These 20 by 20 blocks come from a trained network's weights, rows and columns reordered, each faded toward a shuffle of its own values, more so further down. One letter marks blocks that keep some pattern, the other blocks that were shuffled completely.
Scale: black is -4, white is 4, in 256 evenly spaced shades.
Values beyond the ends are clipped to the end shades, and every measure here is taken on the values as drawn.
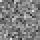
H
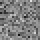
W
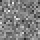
W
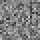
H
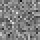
W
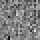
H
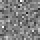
W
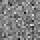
H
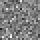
W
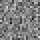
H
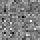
H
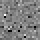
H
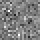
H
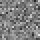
W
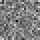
W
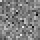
W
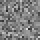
H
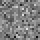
W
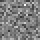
W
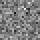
W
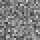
W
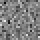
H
